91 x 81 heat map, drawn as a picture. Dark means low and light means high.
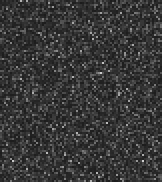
Neither half mirrors the other. No single row or column stands out from its neighbours. Overall the values sit about 20% of the way up the scale. The values are skewed, with a long tail toward high values. There is no overall slope. The texture is fine-grained noise.
